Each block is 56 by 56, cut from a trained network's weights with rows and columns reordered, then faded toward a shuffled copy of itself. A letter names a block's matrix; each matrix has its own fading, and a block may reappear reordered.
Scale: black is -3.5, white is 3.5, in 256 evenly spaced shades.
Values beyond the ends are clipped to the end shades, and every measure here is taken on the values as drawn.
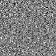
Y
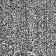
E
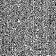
E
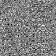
Y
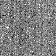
E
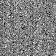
E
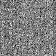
E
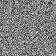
Y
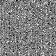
E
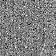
E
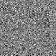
Y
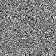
Y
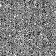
E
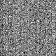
E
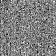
E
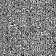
E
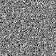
Y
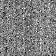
E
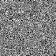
Y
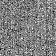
E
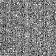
E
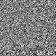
Y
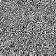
Y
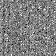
E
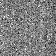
E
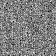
E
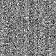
E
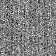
E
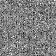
E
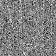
E
